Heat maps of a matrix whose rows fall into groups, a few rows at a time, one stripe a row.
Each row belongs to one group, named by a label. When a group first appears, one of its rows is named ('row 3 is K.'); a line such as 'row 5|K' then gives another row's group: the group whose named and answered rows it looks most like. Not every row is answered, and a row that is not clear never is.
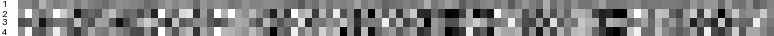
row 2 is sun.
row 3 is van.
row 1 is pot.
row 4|sun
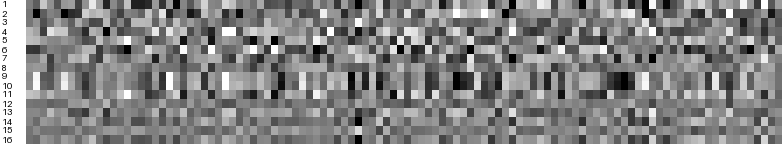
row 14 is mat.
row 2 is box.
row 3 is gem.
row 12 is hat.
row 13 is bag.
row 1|mat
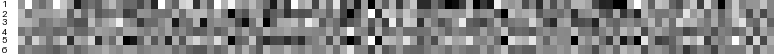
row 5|mat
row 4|gem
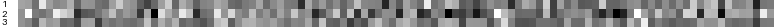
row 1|pot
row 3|bag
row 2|sun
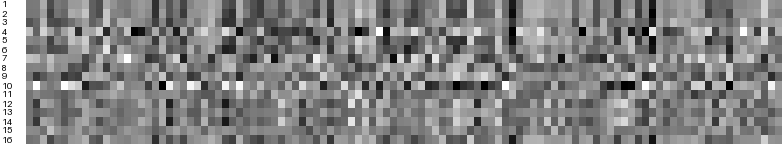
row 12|box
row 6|hat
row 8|bag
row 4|mat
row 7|pot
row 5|hat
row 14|box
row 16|hat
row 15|pot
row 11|gem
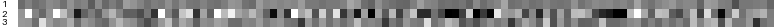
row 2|sun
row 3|pot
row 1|gem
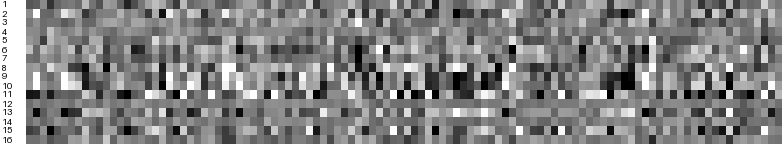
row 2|sun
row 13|box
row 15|van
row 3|gem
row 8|bag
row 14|gem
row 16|hat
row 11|van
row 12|gem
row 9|sun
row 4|pot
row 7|mat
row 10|sun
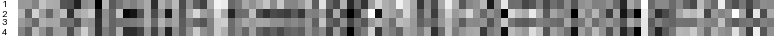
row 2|mat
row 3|bag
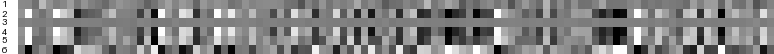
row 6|box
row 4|sun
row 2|sun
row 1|pot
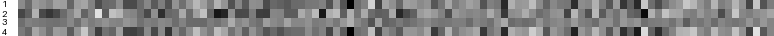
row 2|hat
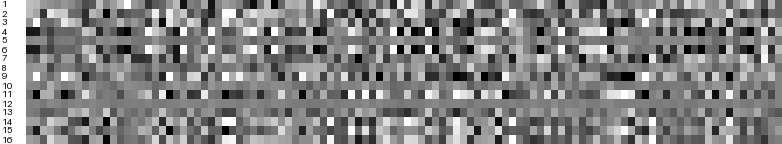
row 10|pot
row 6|van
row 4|van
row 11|box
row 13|hat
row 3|sun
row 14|bag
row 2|bag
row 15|box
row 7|mat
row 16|bag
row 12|pot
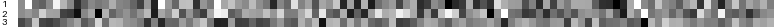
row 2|bag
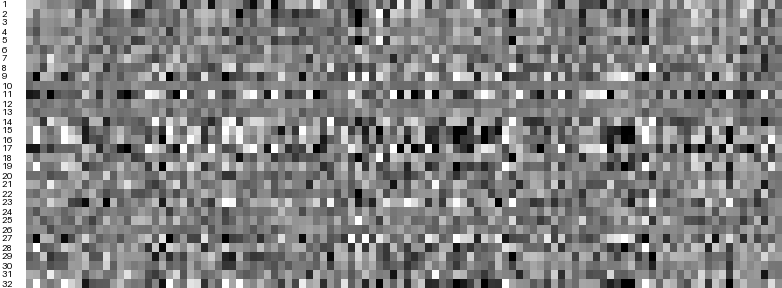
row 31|pot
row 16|sun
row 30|hat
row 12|gem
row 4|box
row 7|pot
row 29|hat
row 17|van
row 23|bag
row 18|mat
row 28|sun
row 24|box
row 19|sun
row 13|box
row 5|mat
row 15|sun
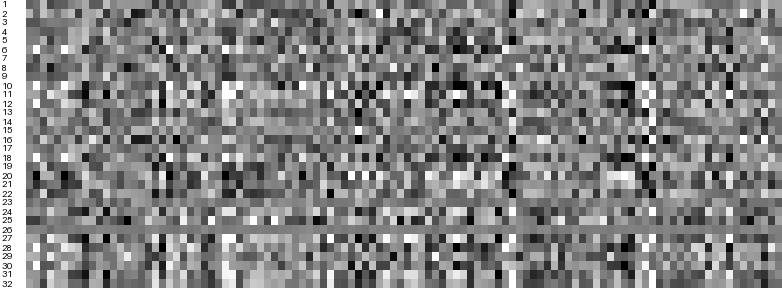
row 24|bag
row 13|mat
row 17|hat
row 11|bag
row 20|box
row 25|van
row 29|pot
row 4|hat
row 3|van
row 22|hat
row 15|gem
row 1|hat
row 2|mat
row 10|sun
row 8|van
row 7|box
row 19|hat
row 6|sun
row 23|gem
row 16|mat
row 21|box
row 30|sun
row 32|bag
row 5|hat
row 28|sun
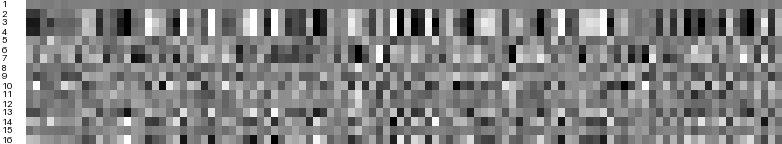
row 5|pot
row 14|pot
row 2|van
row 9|box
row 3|van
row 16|pot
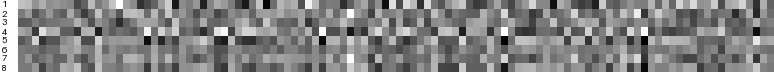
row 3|van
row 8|hat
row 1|pot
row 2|gem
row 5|hat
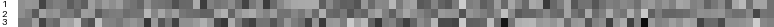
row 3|hat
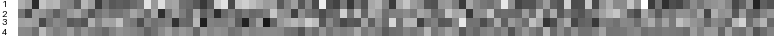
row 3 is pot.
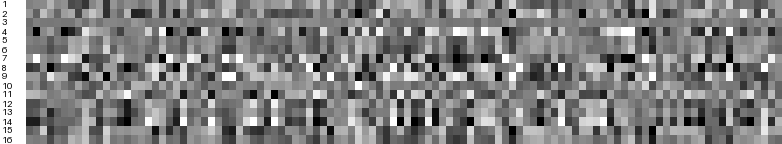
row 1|bag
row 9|bag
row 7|sun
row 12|van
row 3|gem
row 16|hat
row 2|mat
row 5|hat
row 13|van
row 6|hat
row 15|hat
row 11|pot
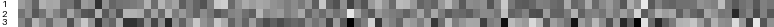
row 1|bag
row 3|mat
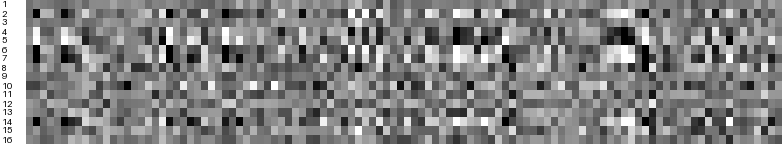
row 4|sun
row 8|mat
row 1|gem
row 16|hat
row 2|box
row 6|box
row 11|hat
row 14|box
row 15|gem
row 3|gem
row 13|hat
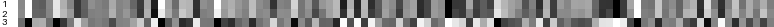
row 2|sun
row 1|sun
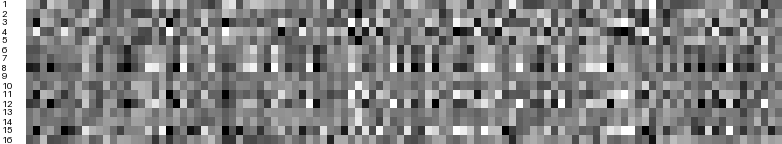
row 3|box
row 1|bag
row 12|van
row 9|box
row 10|gem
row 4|sun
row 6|van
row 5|mat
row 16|hat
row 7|van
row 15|box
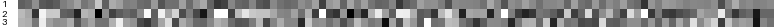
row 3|pot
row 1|hat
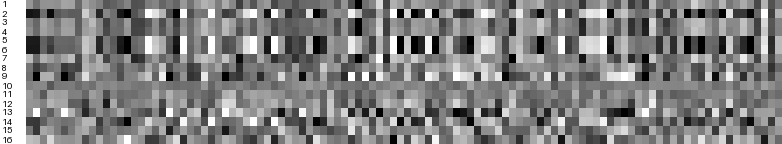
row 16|pot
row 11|bag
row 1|mat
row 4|mat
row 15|box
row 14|van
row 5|van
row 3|mat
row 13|sun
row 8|box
